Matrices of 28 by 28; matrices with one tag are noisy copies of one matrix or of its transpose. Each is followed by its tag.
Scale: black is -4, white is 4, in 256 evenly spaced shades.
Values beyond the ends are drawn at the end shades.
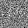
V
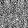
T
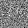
V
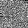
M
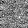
T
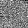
M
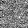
T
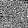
M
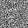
V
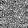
T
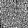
M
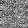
T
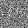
V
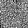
M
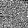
M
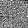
M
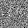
V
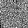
M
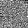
M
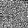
M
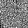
M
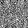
T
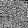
M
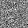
V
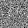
V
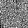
M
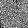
M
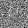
V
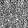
T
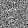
V
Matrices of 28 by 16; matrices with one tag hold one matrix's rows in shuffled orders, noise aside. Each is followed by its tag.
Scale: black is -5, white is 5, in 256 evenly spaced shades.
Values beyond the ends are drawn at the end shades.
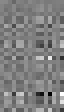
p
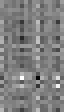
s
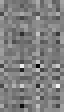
s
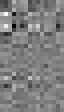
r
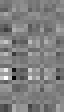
r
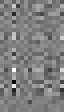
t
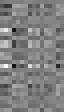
r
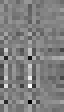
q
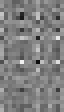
s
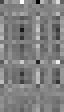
s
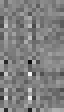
q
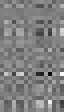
p
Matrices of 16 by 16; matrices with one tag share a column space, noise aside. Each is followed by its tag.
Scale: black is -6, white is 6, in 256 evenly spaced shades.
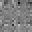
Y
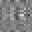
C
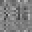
C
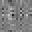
C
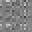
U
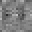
C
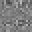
Y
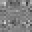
Y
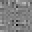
Y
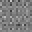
U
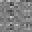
U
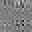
Y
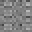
U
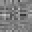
C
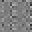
U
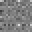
U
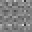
U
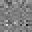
Y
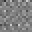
U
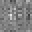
C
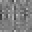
C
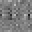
C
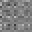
U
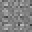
U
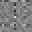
U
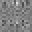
Y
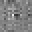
C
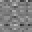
U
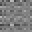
U
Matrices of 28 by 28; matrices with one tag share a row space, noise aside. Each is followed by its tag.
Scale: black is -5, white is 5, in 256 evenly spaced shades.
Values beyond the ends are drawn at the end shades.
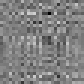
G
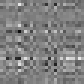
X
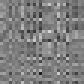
G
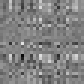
G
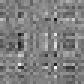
X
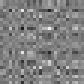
G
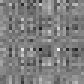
G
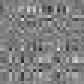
G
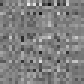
G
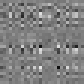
G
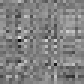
X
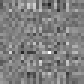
G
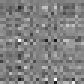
X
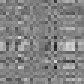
X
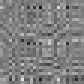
G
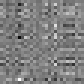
X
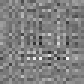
G
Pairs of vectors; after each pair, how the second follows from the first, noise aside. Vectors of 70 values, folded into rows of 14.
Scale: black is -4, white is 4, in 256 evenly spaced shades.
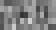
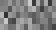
shuffled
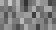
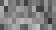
shuffled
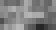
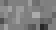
partly zeroed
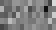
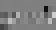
partly zeroed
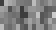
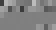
partly zeroed
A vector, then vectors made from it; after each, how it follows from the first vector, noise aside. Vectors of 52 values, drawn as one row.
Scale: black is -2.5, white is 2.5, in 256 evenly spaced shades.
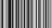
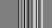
partly zeroed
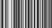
sign-scrambled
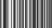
negated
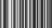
negated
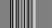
partly zeroed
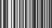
negated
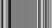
partly zeroed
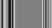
partly zeroed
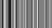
partly zeroed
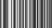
negated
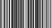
sign-scrambled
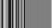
partly zeroed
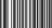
negated
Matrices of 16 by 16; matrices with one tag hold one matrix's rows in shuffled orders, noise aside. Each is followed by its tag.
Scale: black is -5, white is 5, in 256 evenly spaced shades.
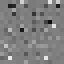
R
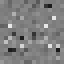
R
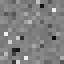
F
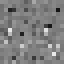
R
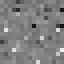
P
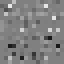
R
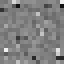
P
